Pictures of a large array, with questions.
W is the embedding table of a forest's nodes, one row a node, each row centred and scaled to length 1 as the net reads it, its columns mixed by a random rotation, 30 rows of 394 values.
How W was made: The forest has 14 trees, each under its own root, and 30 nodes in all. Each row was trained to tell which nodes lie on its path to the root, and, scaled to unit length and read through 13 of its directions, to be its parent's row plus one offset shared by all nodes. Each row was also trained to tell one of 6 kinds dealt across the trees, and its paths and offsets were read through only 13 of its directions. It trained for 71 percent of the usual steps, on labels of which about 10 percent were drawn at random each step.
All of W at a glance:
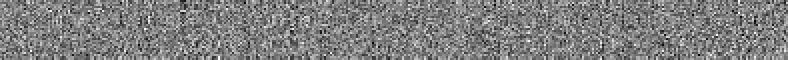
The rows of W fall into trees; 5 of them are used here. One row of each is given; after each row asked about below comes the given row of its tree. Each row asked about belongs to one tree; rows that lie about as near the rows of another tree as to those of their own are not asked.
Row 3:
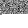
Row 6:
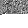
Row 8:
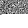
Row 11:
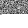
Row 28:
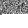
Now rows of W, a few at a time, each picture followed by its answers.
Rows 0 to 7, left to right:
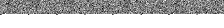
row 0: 6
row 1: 6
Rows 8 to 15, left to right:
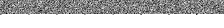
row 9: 11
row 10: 8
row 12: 8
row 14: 6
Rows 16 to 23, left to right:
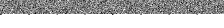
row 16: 28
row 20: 28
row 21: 3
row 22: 28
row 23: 3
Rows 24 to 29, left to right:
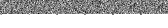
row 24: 11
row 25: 11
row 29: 28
